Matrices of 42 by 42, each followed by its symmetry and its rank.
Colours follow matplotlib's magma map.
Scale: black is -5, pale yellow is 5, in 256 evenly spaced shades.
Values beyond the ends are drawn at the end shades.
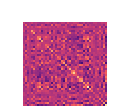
symmetric, rank five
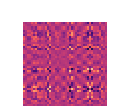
antisymmetric, rank two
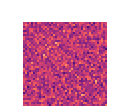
symmetric, full rank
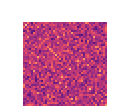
symmetric, full rank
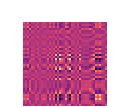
symmetric, rank two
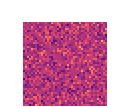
antisymmetric, full rank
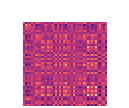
symmetric, rank two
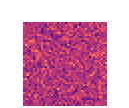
antisymmetric, full rank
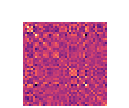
symmetric, rank five
